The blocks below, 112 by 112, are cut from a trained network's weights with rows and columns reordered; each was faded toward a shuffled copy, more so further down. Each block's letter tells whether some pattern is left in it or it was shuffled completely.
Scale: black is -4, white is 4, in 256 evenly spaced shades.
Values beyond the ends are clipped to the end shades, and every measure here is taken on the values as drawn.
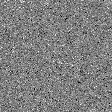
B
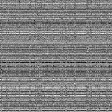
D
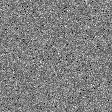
B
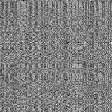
D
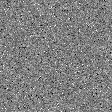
B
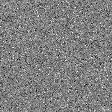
B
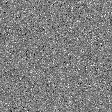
B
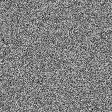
B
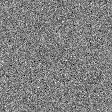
B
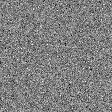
B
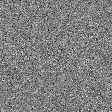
B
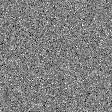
B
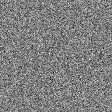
B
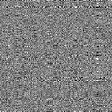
D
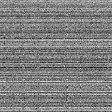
D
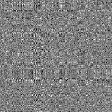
D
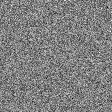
B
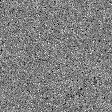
B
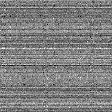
D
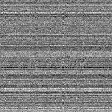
D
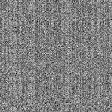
D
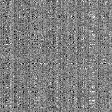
D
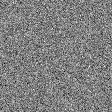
B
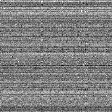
D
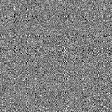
D
